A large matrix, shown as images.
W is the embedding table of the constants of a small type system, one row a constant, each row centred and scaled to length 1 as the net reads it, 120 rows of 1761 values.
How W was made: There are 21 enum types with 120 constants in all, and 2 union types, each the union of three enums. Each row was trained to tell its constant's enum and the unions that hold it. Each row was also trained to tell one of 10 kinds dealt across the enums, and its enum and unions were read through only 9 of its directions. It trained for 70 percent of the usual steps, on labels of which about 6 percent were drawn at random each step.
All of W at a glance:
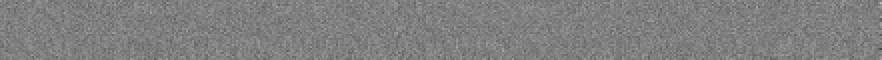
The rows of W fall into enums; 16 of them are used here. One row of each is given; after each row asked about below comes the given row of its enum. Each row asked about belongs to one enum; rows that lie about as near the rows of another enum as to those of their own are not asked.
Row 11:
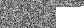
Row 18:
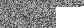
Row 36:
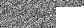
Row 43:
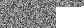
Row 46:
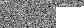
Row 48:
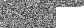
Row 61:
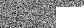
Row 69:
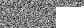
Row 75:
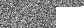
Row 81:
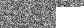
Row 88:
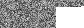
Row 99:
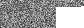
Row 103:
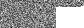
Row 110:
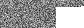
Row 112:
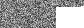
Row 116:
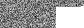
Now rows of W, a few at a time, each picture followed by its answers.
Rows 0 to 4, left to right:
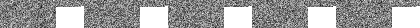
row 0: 43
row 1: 88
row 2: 11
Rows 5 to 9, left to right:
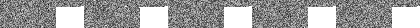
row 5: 69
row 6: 75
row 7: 18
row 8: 46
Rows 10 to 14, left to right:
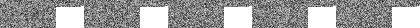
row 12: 61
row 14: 112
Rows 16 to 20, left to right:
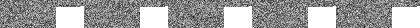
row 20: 99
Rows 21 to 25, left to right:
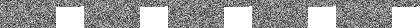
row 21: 43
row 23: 36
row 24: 61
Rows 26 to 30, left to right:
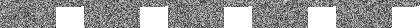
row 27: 103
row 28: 99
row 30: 48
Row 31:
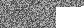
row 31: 88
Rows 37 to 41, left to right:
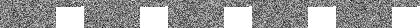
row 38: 46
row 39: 88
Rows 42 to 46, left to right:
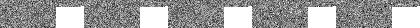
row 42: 46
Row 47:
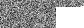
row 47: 116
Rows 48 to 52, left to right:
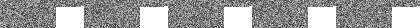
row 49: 99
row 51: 99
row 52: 116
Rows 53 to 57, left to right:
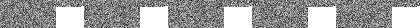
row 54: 112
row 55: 116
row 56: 75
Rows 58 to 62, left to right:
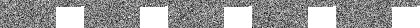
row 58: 103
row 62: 48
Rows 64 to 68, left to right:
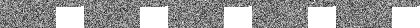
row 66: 116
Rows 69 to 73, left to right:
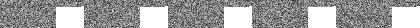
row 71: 43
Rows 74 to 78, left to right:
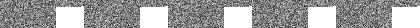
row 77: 18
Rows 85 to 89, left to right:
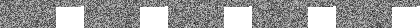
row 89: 18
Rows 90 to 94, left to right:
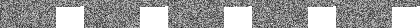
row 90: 99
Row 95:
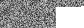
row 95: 36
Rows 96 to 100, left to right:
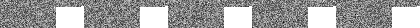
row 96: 36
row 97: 88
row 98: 11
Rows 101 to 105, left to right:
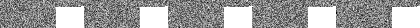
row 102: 11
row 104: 48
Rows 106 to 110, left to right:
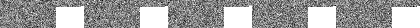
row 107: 18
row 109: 112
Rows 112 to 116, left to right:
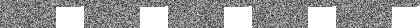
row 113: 88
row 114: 18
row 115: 46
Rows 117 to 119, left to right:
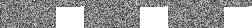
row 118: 112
